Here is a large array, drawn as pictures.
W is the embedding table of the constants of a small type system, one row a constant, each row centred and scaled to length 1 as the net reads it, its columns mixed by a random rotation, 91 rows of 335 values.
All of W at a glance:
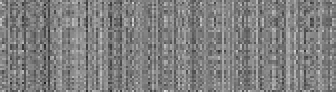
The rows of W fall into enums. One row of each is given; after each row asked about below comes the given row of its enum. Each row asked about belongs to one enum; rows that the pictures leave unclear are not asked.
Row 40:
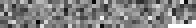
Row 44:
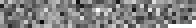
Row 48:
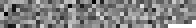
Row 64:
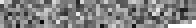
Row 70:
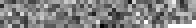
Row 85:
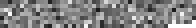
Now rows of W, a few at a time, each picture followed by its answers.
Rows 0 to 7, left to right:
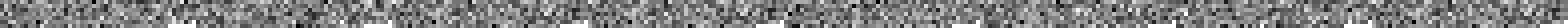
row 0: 40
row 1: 70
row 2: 64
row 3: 64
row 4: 48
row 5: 44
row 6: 85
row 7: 64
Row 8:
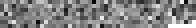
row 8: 40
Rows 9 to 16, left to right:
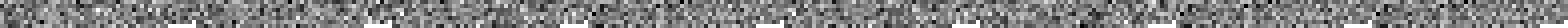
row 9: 44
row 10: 40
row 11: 85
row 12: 48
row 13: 85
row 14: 70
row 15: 48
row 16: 48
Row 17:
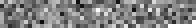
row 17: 44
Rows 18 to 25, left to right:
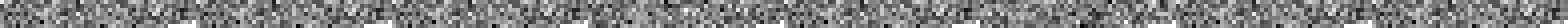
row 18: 64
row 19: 64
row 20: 64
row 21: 44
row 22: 64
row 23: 70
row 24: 64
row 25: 64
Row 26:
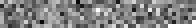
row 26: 44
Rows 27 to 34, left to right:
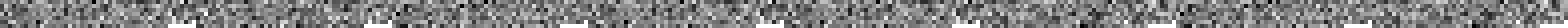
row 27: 40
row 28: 85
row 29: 48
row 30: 40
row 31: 40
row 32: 70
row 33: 48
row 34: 70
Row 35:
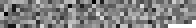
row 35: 48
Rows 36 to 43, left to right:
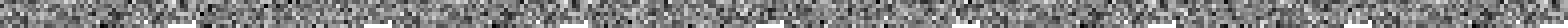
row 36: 70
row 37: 48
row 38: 70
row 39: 64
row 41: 70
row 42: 85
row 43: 70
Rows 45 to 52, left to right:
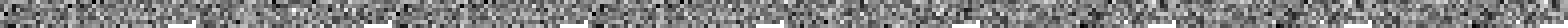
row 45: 48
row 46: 44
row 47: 48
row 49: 64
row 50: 70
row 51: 70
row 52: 70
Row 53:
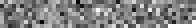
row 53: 44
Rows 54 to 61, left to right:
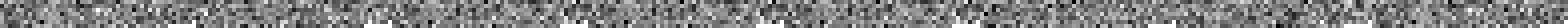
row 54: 44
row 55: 85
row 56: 40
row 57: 40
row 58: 40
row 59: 48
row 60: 70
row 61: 44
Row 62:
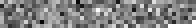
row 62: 44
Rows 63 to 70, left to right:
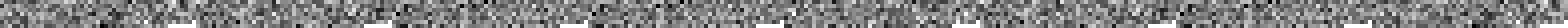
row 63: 70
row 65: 48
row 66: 48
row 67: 85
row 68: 64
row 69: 48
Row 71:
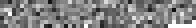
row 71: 85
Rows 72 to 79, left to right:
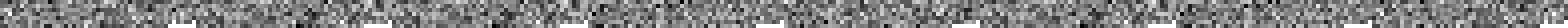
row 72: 85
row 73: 70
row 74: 70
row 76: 64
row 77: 70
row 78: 48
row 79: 85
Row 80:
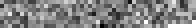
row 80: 70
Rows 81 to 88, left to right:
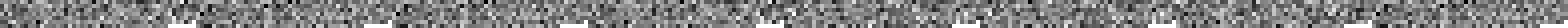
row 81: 40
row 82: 48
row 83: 48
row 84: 40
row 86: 85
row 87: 64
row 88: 48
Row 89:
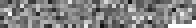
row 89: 85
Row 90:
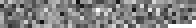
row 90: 44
